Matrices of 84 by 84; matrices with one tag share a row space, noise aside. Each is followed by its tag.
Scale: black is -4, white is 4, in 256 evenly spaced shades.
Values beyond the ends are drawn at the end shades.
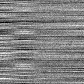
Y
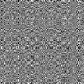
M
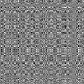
M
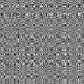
M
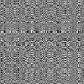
M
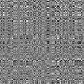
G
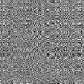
G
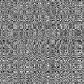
G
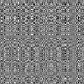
M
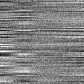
Y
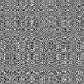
M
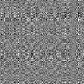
M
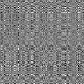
M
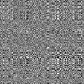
G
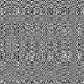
M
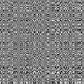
G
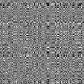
G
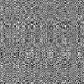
M
